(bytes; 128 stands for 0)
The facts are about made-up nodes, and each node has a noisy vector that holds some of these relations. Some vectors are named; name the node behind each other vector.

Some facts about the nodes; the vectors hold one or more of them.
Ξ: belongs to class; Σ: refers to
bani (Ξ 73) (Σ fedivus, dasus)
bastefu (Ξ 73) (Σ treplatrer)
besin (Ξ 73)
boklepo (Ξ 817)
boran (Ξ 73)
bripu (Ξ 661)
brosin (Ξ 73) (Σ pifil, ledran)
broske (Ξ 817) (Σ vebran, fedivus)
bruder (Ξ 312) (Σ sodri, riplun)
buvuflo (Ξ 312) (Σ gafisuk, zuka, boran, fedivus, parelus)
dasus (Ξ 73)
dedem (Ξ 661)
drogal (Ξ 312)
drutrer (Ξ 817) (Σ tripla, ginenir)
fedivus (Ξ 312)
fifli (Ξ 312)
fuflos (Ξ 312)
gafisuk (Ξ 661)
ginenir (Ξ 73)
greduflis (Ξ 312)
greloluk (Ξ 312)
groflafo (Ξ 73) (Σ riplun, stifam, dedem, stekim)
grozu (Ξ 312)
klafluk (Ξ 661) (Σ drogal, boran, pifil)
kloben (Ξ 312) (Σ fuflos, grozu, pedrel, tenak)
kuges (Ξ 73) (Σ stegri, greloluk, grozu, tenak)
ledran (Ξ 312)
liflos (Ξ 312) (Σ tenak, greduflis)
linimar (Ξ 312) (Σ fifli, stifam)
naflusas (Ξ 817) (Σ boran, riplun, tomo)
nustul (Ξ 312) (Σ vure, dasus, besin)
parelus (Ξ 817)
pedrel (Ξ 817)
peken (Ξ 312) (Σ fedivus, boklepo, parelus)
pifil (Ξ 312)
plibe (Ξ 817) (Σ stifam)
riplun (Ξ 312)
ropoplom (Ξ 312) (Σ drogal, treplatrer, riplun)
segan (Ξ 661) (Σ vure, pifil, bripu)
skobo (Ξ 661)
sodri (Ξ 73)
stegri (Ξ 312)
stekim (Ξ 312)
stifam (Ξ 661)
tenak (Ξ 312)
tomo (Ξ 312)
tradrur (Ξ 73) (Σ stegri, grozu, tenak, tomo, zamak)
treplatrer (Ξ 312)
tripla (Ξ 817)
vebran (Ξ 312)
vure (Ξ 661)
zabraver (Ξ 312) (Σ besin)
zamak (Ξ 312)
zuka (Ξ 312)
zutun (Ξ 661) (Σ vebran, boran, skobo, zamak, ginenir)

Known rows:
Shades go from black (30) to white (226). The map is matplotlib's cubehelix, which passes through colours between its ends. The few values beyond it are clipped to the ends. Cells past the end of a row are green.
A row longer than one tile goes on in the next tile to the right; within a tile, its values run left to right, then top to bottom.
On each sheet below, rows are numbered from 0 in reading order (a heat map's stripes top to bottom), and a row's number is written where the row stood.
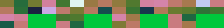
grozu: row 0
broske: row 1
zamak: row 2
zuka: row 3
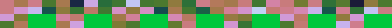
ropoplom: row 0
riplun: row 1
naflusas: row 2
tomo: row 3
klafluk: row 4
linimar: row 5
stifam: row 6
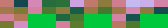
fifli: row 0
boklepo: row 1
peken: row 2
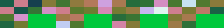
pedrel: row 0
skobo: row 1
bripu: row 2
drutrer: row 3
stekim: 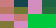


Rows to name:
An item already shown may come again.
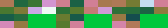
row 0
vure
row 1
pifil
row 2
fedivus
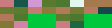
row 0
drogal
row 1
broske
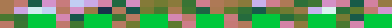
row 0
segan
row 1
buvuflo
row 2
tripla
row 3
tomo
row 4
vebran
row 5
bripu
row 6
pifil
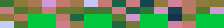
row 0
skobo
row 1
zuka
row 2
pedrel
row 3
dasus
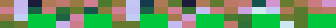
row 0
kuges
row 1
boran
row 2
tradrur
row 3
stifam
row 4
segan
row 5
gafisuk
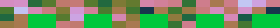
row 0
brosin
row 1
bastefu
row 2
zamak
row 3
ledran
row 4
buvuflo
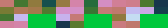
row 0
sodri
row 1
kloben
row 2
groflafo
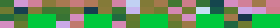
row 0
parelus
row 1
ginenir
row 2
bani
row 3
plibe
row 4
nustul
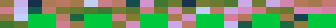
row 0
kuges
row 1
zuka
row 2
treplatrer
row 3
dedem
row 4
zutun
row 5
zabraver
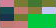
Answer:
besin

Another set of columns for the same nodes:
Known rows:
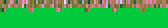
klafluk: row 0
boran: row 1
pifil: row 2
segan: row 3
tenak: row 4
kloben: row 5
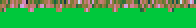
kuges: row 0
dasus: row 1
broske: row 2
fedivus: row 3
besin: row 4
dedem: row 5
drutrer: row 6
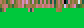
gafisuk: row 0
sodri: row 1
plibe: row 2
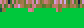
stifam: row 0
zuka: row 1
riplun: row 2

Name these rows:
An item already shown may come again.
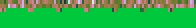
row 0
brosin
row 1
zuka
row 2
drutrer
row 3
ledran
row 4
skobo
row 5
dedem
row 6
bastefu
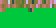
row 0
drogal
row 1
klafluk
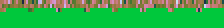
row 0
tomo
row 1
zutun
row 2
ropoplom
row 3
bripu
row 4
treplatrer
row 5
buvuflo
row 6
ledran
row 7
groflafo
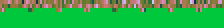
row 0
zamak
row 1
dedem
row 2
boran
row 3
bani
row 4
zutun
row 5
tripla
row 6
pedrel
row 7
naflusas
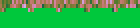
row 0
ginenir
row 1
peken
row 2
vebran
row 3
gafisuk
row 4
vure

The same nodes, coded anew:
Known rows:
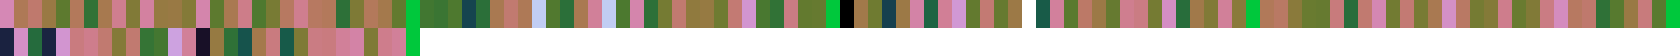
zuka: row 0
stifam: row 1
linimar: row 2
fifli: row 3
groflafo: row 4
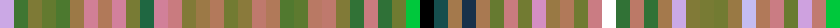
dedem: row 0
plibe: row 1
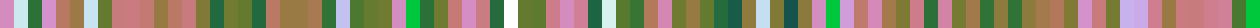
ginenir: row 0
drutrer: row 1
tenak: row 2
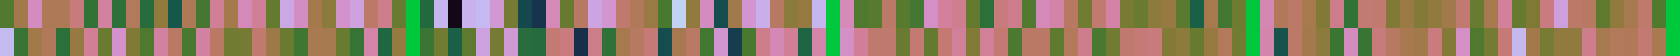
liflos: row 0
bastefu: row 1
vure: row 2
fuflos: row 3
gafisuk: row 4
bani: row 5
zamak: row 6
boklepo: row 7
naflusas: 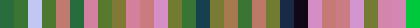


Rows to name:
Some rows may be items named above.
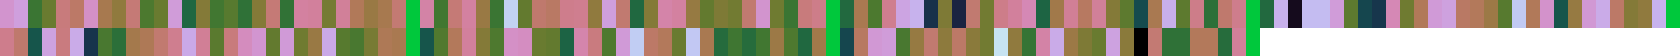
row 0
sodri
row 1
tripla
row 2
ropoplom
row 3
bastefu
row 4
treplatrer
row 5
segan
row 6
klafluk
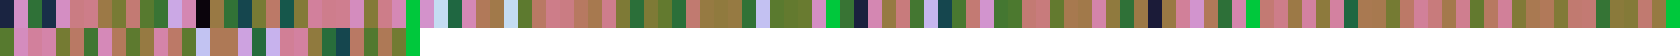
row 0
groflafo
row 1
ginenir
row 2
broske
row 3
drogal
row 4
pifil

